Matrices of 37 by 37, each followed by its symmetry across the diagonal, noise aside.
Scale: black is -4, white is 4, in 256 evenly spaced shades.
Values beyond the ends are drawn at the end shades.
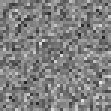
symmetric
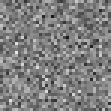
antisymmetric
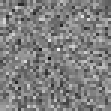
antisymmetric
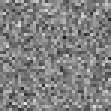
neither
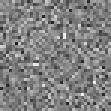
symmetric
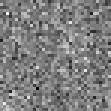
neither
